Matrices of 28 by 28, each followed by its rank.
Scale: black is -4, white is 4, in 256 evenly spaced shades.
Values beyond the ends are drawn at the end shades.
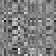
three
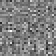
five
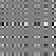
one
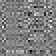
three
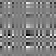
one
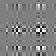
one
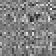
five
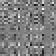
three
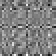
three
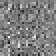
five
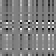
one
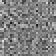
five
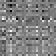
three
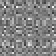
three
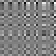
one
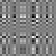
one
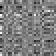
three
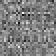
five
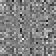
five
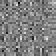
five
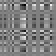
one
